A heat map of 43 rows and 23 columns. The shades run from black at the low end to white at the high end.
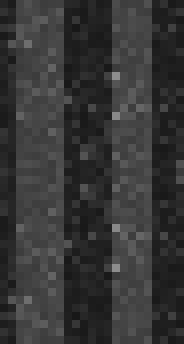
On average the colour sits 20% of the way up the scale. It is mirror symmetric from top to bottom. Stripes running up and down repeat 2 times from left to right.
